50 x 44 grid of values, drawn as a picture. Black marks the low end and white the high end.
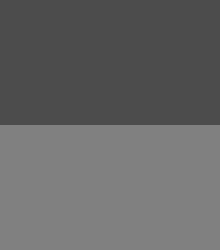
The table splits into 2 rows of 1 panel. Panel 1,1: low, flat. Panel 2,1: middling, flat.
